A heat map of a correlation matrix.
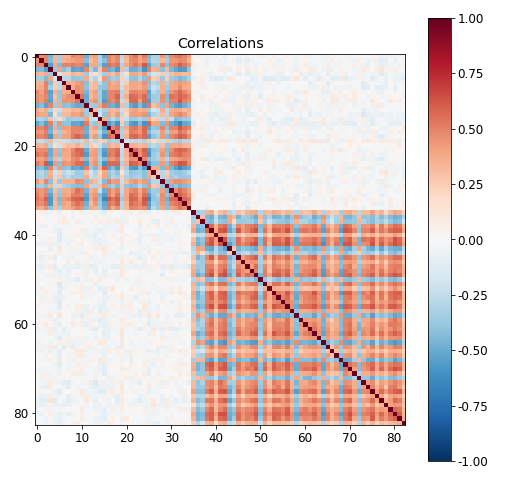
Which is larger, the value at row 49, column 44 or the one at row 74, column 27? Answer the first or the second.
the second
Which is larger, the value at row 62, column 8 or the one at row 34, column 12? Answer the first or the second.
the second
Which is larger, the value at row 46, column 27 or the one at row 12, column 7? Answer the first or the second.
the second
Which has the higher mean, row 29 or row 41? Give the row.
41
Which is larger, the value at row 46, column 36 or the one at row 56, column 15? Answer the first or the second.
the second
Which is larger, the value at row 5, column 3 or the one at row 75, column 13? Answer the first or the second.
the first
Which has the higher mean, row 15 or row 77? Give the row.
77
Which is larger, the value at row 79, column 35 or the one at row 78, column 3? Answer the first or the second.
the first
